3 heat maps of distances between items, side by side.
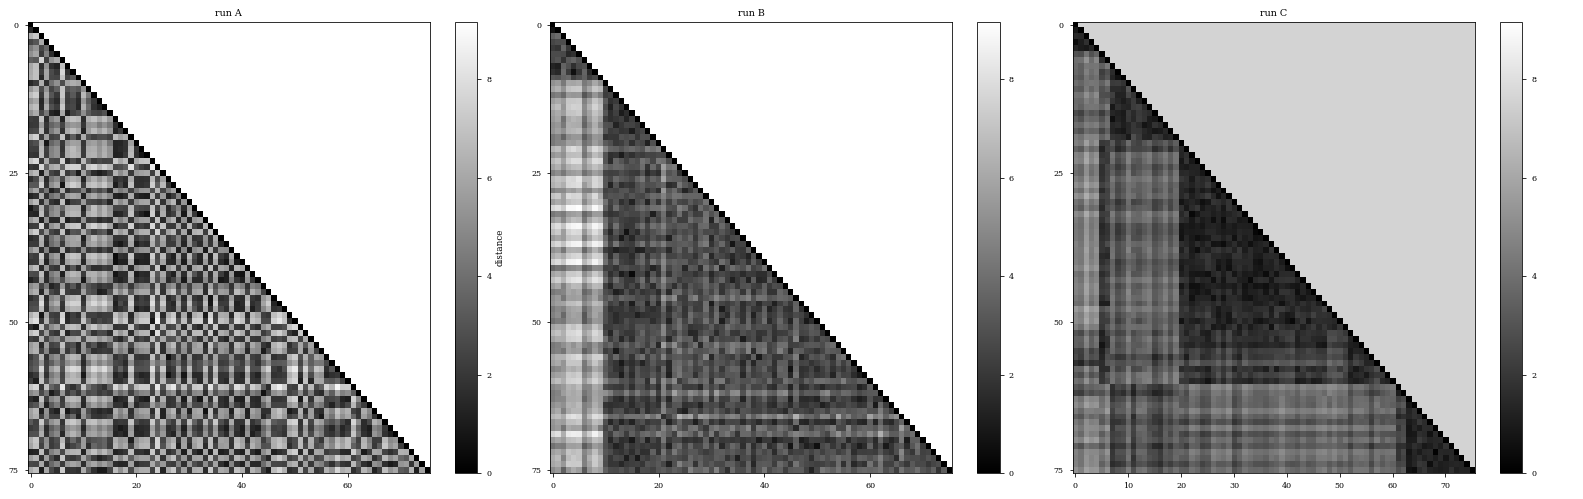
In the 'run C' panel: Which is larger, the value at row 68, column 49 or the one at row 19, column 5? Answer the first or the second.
the first
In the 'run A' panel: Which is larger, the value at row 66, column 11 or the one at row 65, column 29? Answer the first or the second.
the second
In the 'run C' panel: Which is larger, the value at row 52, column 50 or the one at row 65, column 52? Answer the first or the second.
the second
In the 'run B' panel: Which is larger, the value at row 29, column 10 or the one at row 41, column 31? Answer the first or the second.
the second
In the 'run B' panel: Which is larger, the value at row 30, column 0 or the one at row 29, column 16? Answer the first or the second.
the first
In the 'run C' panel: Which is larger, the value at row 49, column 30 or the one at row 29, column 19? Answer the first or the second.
the second
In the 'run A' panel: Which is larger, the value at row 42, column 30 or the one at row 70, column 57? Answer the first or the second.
the first
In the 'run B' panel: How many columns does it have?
76
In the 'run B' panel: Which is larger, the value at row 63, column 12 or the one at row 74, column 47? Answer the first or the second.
the second
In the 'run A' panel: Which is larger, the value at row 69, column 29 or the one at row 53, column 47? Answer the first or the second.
the second
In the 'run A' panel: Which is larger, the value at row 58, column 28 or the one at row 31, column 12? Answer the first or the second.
the second
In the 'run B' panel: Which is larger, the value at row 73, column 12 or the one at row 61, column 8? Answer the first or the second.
the second
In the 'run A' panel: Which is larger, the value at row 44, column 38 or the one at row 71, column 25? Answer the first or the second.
the second
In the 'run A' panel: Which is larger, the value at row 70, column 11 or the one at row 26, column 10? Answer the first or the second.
the first
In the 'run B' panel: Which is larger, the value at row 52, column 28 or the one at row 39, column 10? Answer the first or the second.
the second
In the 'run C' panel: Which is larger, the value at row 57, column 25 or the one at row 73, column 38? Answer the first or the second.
the second
